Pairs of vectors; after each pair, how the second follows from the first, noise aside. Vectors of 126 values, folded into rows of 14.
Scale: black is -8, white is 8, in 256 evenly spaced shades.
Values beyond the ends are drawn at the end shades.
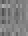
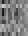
scaled up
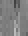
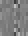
sign-scrambled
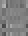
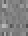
sign-scrambled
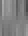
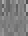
sign-scrambled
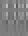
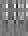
scaled up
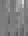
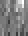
scaled up
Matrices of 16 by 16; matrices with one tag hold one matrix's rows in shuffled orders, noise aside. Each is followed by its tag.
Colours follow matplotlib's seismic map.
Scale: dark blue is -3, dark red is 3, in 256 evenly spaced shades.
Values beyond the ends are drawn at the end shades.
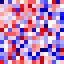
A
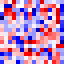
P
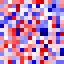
A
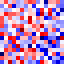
A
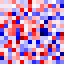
A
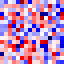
A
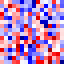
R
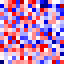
A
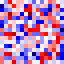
P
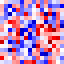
R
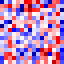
P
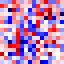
R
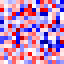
A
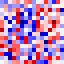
R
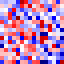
A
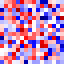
A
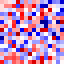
A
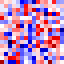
R
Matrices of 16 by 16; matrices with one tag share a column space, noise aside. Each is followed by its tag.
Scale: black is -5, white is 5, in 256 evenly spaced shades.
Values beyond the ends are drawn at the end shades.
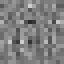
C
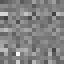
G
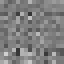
G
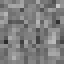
C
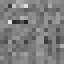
C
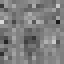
C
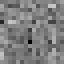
C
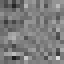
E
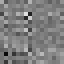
G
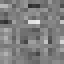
C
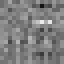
C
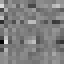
C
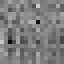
C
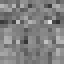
C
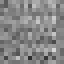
E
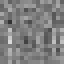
C
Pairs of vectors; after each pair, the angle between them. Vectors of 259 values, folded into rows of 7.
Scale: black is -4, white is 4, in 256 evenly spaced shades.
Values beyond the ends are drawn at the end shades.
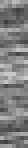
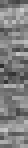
nearly opposite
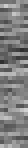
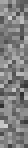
orthogonal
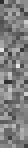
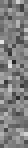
partly aligned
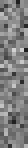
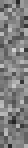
nearly parallel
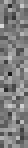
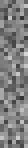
partly aligned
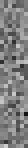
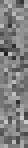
partly aligned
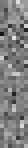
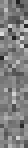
nearly opposite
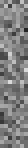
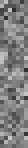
partly opposed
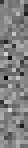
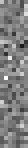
nearly opposite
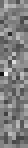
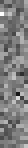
orthogonal
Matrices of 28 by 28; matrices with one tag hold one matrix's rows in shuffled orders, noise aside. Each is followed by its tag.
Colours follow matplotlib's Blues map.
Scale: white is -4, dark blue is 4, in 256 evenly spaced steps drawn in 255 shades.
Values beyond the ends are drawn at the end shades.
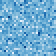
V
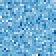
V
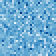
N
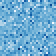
N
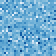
V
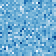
V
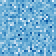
N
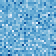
V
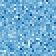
N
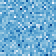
N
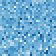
N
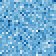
V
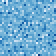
V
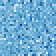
N
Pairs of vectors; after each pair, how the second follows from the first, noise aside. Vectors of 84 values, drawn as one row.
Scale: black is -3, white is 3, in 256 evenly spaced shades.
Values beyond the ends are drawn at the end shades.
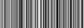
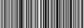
copied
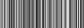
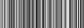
copied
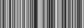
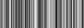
negated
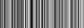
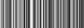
negated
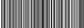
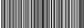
copied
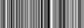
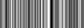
negated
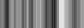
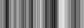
copied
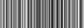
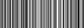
negated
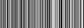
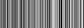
copied
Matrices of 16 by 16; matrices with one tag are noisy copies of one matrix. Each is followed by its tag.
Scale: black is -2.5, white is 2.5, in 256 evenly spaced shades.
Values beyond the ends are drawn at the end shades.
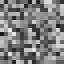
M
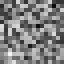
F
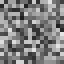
M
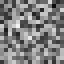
F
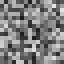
M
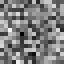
M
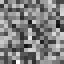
M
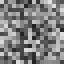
M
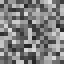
M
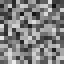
F
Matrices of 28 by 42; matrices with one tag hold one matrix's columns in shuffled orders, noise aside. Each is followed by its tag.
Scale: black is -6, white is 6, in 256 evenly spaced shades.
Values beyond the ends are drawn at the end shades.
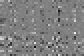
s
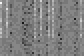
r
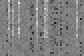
r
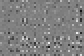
s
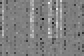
r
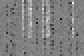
r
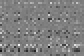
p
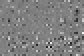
s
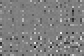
s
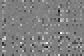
s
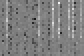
r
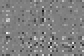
s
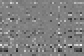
p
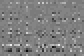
p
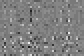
s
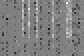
r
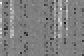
r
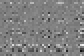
p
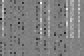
r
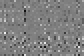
s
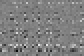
p
